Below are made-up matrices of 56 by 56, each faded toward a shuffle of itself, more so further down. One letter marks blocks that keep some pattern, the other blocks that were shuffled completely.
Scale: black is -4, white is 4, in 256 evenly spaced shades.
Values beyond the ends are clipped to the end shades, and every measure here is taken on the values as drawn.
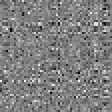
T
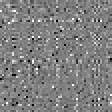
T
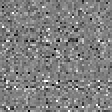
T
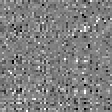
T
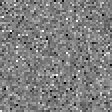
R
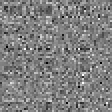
T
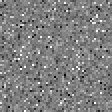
R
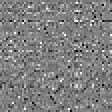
T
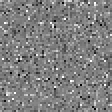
R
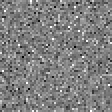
R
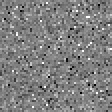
R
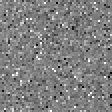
R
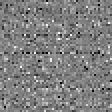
T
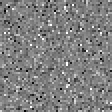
R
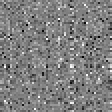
T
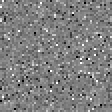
R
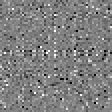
T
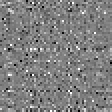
T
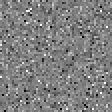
R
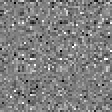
T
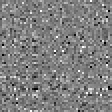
T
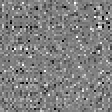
T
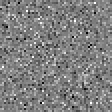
R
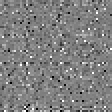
T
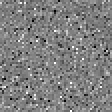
R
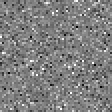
R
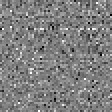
T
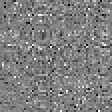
T
